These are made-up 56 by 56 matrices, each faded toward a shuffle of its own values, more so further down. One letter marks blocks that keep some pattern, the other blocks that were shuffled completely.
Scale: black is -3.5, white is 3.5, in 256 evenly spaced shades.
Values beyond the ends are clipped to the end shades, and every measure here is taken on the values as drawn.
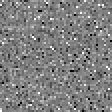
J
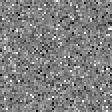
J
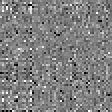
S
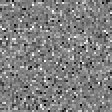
J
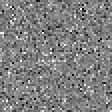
J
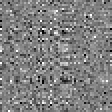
S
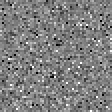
J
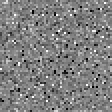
J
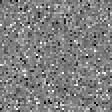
J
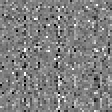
S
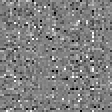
S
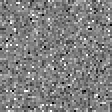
J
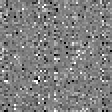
S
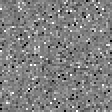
J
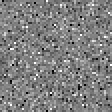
J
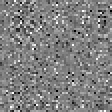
S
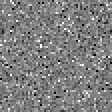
J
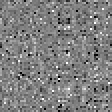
S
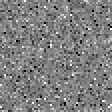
J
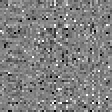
S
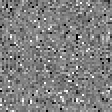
S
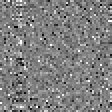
S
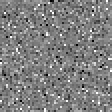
J
